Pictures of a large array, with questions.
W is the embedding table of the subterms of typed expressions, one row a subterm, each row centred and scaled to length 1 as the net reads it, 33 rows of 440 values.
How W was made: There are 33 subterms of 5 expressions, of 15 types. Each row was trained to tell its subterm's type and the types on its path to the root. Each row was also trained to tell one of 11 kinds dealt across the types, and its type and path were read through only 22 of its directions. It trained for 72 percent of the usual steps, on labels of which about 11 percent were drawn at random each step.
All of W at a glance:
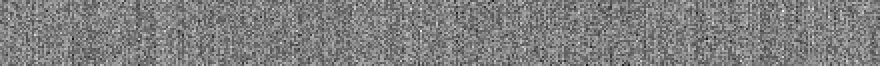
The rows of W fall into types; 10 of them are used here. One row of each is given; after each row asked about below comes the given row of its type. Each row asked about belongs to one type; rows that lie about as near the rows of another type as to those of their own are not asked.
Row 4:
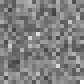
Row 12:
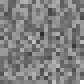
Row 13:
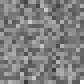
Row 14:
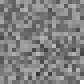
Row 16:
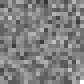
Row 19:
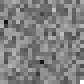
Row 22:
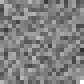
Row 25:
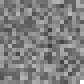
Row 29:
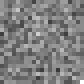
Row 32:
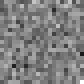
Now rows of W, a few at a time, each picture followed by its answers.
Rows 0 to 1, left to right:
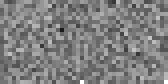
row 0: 29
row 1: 16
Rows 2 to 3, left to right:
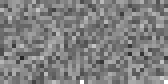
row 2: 13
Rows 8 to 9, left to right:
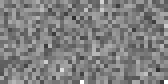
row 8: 14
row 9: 14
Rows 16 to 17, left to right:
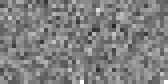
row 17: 12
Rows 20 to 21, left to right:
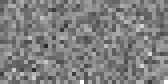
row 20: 16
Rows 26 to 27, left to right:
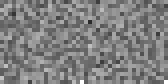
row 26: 16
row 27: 29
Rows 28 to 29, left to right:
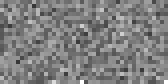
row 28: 13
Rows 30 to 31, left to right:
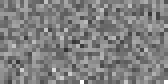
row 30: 14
